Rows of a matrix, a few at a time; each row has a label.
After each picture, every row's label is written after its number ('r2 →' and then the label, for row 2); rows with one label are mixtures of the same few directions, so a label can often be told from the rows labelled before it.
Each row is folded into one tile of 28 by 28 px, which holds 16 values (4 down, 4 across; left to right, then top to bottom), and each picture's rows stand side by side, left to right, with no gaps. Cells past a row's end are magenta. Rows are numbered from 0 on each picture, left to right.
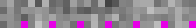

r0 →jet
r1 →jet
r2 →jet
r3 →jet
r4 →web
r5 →jet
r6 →jet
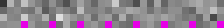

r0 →web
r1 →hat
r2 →web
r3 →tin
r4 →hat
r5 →jet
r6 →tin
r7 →hat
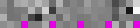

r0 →tin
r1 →web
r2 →web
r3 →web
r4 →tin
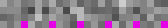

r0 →web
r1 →web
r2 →hat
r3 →jet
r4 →web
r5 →tin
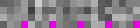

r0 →web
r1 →web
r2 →jet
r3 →jet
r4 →web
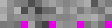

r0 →tin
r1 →jet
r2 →jet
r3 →web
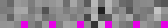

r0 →tin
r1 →tin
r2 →jet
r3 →tin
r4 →hat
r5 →tin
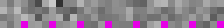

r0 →jet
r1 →tin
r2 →hat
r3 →tin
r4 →tin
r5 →hat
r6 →web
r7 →tin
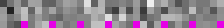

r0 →hat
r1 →jet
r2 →web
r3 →jet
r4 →web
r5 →web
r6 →web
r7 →tin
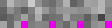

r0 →web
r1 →hat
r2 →tin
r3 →hat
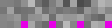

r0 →hat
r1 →hat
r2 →jet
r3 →hat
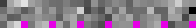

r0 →hat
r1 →jet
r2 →tin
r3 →jet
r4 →hat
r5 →hat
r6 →tin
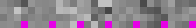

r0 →tin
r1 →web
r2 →jet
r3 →tin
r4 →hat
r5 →jet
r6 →hat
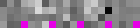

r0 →jet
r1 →jet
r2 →tin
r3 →tin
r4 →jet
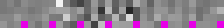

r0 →hat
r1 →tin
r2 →hat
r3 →tin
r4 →hat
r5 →tin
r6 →web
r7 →tin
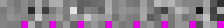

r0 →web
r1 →web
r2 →tin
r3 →web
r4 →tin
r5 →tin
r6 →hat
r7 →jet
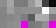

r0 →jet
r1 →tin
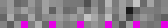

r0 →tin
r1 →tin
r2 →hat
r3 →web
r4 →tin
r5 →jet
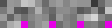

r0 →hat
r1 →hat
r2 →tin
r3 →web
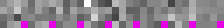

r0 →hat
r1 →hat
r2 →web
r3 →hat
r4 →web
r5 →jet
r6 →web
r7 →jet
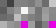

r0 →tin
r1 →jet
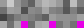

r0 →web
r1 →hat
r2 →jet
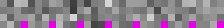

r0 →tin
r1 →hat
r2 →hat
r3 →jet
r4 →jet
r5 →web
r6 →tin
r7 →jet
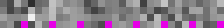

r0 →jet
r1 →web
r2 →jet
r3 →jet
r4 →tin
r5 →hat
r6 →tin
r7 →jet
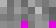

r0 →web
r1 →hat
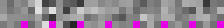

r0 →web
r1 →jet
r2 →hat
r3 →jet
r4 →web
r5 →web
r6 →tin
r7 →web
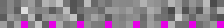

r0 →tin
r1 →tin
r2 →hat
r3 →web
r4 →jet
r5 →hat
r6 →web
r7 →jet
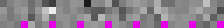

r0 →hat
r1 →tin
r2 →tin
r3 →hat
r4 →hat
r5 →hat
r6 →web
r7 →tin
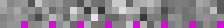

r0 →jet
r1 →web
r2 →tin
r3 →web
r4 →jet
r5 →web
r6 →jet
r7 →tin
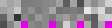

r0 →hat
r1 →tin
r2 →jet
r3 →jet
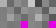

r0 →web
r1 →web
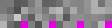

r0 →hat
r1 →tin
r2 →web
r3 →jet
